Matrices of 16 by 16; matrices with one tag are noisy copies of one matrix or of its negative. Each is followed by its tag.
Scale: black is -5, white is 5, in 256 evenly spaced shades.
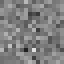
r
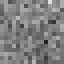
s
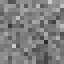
s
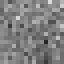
s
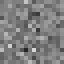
r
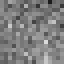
s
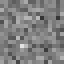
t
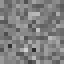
r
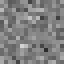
t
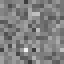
r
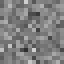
r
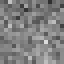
s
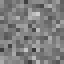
r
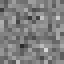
t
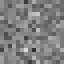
r
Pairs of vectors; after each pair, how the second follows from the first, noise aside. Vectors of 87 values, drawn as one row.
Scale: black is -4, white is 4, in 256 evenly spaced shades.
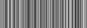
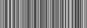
copied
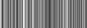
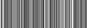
shuffled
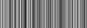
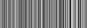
shuffled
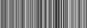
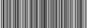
shuffled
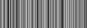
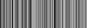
shuffled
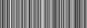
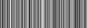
copied
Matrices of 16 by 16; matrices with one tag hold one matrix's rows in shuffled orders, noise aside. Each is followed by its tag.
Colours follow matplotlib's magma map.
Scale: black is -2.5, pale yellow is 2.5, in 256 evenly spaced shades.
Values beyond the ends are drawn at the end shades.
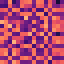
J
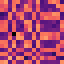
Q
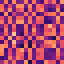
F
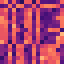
Q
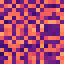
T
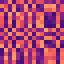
F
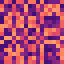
T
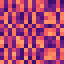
F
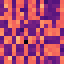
T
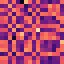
Q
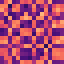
J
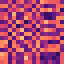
Q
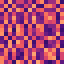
F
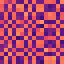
F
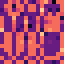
T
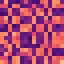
J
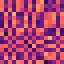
F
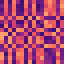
F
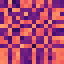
J
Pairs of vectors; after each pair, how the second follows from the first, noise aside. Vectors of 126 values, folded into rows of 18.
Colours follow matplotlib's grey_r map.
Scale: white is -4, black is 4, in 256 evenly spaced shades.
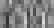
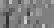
partly zeroed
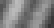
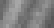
shrunk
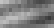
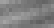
shrunk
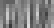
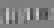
partly zeroed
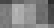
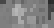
partly zeroed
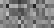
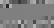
partly zeroed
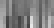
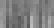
shrunk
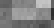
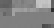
partly zeroed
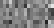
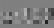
partly zeroed
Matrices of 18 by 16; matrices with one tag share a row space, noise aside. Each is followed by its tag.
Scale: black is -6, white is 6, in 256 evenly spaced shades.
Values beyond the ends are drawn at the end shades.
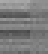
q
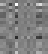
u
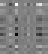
u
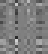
u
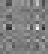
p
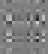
p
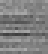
q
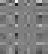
u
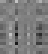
u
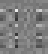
u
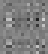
p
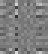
u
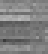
q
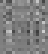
p
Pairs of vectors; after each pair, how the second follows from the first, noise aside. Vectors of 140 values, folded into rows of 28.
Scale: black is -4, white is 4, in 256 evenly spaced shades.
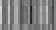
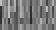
sign-scrambled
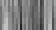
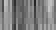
reversed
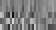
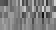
reversed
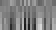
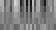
reversed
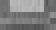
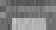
reversed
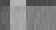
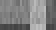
reversed
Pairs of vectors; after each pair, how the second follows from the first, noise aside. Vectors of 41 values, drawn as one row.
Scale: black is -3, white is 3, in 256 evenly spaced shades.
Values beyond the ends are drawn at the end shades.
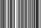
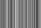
shrunk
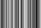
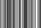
negated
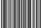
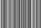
shrunk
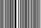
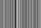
shrunk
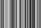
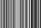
shuffled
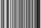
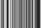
copied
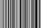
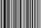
reversed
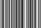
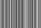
shrunk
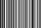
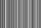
shrunk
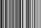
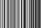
negated
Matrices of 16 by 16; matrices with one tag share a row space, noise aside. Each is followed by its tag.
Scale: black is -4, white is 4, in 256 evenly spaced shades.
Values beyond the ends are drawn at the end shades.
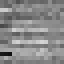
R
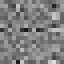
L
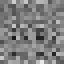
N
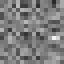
L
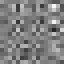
L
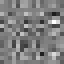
L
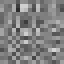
L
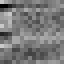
R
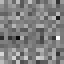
N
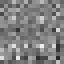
N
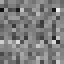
N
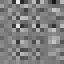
L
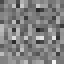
N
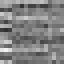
R
